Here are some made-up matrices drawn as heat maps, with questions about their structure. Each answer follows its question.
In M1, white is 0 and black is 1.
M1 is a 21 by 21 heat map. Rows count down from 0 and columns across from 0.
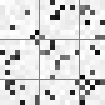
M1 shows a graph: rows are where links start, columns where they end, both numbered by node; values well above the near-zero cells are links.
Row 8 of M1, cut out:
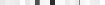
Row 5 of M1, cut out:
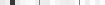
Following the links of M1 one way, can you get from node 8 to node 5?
yes
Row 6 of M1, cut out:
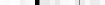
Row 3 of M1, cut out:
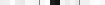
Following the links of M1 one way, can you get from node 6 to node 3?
yes
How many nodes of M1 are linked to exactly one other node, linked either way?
4
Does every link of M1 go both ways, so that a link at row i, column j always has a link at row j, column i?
yes
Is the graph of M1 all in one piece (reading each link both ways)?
yes
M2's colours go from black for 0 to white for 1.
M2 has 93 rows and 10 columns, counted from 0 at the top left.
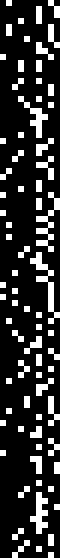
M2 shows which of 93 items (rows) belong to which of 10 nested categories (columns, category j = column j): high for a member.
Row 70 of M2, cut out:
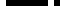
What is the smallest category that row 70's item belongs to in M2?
0
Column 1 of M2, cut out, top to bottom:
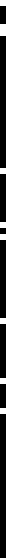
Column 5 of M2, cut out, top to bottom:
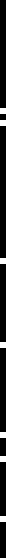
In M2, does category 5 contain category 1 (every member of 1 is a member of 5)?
no
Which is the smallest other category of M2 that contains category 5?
6
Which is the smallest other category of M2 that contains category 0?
8
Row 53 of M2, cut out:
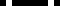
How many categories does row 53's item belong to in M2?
2
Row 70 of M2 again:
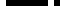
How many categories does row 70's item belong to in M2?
2
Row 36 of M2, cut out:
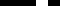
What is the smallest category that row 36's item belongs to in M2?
7
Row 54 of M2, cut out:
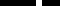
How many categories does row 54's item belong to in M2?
1
